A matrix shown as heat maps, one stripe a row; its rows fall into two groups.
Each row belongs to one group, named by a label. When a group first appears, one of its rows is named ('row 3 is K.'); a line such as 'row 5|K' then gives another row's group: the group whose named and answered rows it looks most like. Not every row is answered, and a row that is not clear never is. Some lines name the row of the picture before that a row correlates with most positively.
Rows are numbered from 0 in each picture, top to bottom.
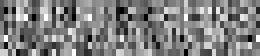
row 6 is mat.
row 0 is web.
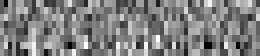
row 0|mat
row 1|web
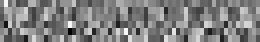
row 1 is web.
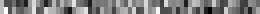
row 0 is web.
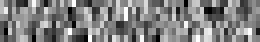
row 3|web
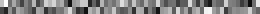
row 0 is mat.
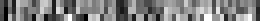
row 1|web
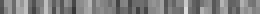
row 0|web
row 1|web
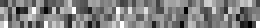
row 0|mat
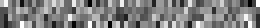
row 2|mat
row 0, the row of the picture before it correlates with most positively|3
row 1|web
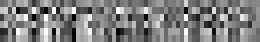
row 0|web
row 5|web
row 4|web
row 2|web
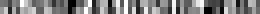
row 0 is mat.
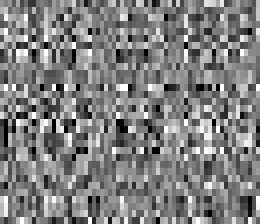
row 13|web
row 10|mat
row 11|mat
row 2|web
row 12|web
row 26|mat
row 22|web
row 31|mat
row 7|web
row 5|web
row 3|web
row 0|mat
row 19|mat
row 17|web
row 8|web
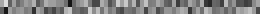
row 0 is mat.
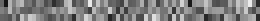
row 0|mat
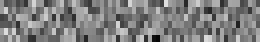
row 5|mat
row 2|web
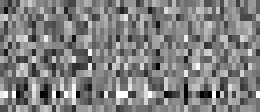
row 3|mat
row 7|mat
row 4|mat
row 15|web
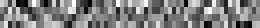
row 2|web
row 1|mat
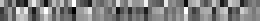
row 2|web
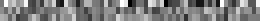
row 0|web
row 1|mat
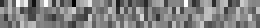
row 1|mat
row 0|web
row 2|mat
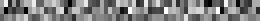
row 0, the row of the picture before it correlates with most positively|3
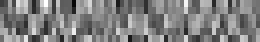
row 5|web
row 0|web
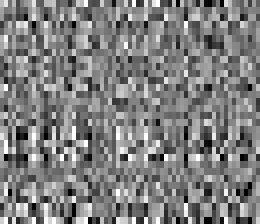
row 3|web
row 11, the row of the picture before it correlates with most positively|2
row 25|mat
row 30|web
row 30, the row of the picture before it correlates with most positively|5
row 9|mat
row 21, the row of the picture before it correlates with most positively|4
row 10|web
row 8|web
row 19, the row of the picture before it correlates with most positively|4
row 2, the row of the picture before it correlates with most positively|3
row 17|mat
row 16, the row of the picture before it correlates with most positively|4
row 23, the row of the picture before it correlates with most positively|4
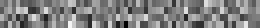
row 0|mat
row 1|web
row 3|mat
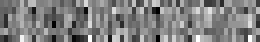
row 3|mat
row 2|mat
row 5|mat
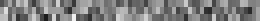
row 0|web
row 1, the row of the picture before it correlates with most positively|4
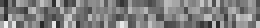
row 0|web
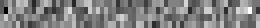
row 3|mat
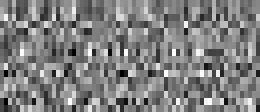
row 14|mat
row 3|web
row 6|mat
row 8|mat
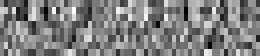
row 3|mat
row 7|mat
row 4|web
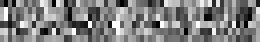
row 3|mat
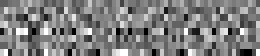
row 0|mat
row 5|mat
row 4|web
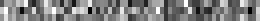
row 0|web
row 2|web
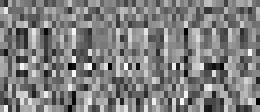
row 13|web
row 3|web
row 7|mat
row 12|mat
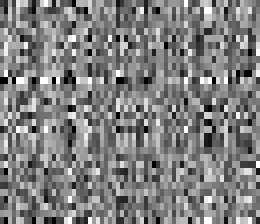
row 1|mat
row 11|web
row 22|web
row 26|mat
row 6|web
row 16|mat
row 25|mat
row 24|mat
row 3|web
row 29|web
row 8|web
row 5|mat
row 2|mat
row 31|mat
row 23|mat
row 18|web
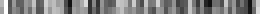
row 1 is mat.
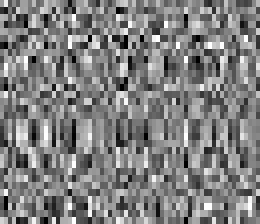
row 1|web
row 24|mat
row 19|web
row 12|web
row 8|web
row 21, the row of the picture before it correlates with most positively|0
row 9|web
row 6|mat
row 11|mat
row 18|web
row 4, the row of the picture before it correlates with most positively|1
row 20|web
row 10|web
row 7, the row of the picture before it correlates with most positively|0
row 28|mat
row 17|web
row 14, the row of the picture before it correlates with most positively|0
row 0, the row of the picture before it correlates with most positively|0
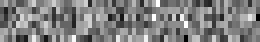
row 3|web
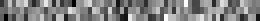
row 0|web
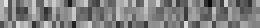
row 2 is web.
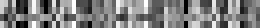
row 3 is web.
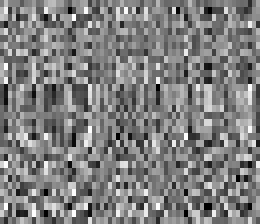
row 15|mat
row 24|web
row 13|mat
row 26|mat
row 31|mat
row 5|web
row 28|web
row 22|mat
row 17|mat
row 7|web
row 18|mat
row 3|mat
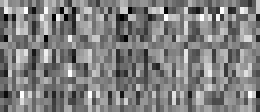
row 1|web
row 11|web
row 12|mat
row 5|mat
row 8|web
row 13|mat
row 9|mat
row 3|web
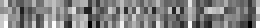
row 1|mat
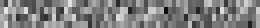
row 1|web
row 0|mat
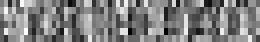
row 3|web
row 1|web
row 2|web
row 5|mat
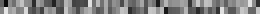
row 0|mat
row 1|web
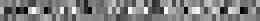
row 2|web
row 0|mat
